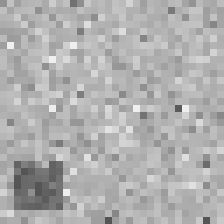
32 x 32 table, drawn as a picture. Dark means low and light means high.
Odd patch: lower, in the bottom left. Ninth with the lowest average: bottom left. Histogram: skewed, a long tail of low values. Average level on the scale: 70%.
